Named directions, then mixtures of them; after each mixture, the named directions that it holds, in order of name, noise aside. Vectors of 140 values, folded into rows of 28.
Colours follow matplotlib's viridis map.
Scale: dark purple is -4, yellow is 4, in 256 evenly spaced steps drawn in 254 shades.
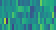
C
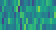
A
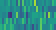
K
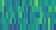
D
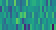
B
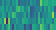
C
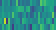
C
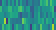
B, C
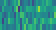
A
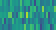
C, K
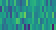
B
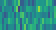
A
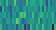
B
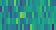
A, B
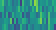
D, K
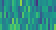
D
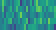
A, D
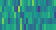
A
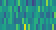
A, B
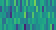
B, K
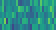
C, D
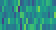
A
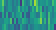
D, K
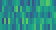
A, C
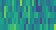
A, D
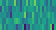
B, K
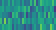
C, K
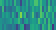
B, D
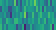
B, K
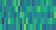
A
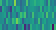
B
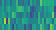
C
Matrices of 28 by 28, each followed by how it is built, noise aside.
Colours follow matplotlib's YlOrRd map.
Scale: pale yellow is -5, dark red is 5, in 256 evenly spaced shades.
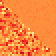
lower triangular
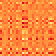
low rank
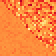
upper triangular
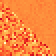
lower triangular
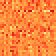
low rank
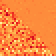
lower triangular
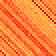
Toeplitz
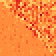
upper triangular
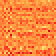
low rank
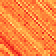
Toeplitz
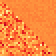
lower triangular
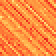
Toeplitz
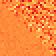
upper triangular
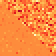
upper triangular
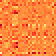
low rank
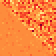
upper triangular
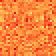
low rank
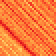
Toeplitz
